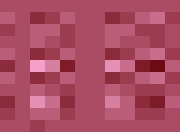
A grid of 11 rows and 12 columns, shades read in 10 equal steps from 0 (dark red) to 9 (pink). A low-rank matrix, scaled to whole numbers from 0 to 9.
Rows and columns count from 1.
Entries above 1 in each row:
12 12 12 12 12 9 12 12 11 12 12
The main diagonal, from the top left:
4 4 5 4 5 4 4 5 5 3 4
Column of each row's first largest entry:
1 11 3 3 11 3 11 3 3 3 1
